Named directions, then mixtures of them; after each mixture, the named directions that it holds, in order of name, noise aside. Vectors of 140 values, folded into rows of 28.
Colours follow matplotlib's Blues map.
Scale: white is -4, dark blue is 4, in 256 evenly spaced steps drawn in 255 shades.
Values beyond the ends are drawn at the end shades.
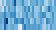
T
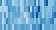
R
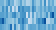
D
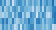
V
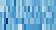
R, T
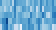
T, V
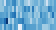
D, T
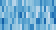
D, V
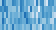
R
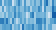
D, R, V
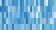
R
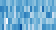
R, T, V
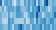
R, T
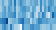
D, T, V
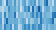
R, T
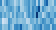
R, T, V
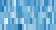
T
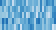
V
